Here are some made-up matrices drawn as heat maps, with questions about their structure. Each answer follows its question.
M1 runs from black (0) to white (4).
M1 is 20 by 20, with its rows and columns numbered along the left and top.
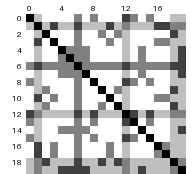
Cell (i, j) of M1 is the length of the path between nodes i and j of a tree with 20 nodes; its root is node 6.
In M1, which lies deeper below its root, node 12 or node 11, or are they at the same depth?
node 11
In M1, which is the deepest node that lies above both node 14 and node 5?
19
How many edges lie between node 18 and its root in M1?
1
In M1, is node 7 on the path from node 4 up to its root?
no
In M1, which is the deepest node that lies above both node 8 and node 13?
12
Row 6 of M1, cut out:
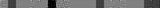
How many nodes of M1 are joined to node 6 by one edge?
4
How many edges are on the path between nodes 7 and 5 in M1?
2
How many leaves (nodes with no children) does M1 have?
15
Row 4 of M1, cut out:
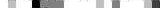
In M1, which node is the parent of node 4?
19
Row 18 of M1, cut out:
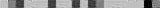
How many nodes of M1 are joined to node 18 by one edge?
4
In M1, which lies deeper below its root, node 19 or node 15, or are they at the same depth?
node 15
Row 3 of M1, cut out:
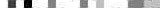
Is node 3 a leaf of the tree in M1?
yes
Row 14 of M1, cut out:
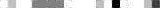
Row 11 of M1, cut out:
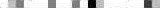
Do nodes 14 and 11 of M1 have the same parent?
no
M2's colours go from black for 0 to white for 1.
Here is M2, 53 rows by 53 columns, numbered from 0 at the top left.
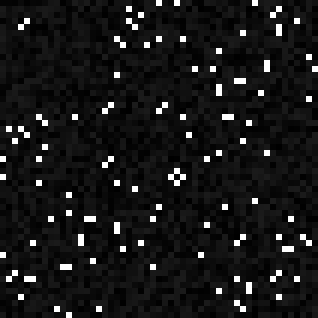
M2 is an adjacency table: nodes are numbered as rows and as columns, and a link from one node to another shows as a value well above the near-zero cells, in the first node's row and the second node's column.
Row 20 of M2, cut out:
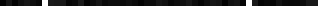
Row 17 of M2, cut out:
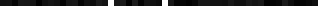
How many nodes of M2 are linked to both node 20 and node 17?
0
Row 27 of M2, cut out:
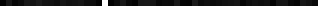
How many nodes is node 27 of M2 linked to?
1
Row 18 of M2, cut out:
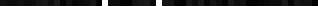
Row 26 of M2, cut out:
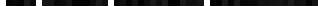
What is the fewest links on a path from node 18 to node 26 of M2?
1
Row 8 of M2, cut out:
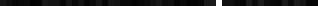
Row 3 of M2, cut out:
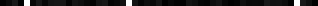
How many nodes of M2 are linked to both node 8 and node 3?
0
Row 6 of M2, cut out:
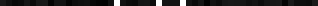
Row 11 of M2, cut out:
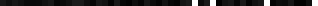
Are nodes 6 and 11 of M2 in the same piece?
no
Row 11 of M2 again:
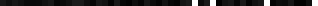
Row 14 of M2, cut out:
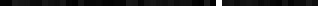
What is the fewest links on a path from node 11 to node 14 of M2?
4
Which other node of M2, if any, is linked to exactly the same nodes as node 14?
node 8
